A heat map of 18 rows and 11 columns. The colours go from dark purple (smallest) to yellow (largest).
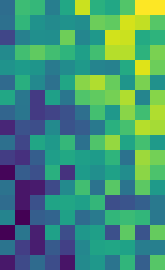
No single row or column stands out from its neighbours. On average the colour sits 50% of the way up the scale. The top right is the ninth with the highest average. The bottom left is the ninth with the lowest average. Values rise toward the top right.
